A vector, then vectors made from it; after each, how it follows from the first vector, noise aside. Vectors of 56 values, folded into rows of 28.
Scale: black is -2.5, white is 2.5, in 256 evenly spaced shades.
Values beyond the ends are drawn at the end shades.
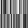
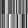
reversed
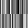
negated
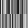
negated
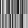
negated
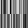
copied
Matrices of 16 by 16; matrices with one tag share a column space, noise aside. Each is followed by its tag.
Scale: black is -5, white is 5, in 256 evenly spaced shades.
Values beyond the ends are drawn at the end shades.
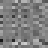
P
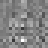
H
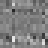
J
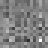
H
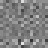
P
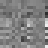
H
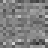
P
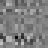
J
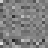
P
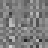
H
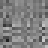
H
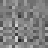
H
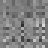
H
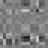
J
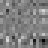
J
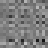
P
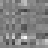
J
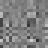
H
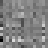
H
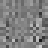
H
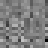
H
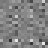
P
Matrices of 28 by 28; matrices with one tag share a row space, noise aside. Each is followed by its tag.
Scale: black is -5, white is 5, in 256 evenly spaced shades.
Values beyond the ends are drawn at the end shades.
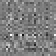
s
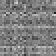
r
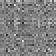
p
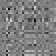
s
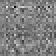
p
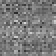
r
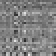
r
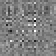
s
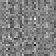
s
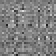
p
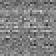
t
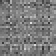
t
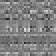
t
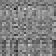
r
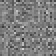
p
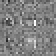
s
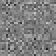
s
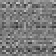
r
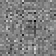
s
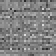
t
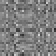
p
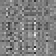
s
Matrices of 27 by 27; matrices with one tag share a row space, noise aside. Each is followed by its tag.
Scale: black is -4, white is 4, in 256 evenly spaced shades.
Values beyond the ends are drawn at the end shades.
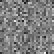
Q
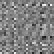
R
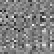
R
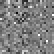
Q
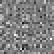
Q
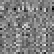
Q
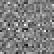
Q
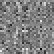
Q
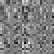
Q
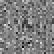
Q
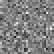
Q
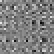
R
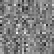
Q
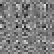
Q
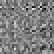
R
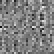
R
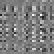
R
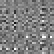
R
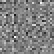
R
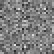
Q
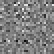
Q
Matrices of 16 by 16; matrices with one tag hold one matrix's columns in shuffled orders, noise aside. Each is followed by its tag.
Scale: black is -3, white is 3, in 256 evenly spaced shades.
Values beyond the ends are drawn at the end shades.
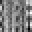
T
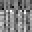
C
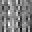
T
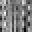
T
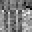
C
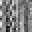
T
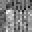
C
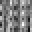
T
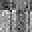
C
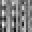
T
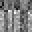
C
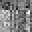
C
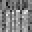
C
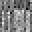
C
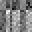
C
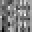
T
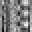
T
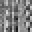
T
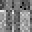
C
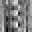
T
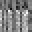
C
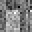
C
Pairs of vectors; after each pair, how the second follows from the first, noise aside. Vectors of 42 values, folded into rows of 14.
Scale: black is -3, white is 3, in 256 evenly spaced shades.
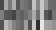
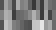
sign-scrambled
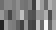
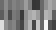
sign-scrambled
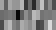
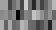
sign-scrambled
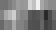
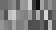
sign-scrambled
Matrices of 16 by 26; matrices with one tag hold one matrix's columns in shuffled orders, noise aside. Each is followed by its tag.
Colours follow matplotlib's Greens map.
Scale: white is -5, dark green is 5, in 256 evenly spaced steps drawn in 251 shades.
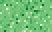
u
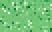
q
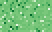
u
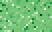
u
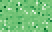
q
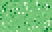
q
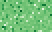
u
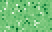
q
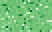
u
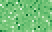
u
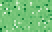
q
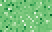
u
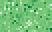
q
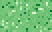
q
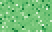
u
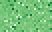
u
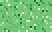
u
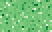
u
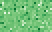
q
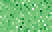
u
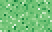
u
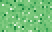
u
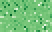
u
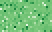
u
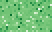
u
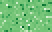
u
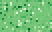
q
